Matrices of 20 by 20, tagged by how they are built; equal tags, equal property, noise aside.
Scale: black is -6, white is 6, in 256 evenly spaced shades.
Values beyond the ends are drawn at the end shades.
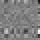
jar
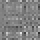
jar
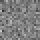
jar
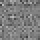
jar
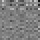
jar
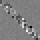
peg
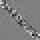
peg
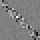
peg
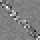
peg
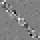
peg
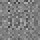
jar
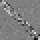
peg
